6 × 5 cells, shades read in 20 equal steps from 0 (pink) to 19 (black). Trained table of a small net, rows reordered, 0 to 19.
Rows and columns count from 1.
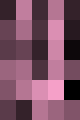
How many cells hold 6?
2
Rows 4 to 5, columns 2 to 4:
6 13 4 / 5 2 0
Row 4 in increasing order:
4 6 7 10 13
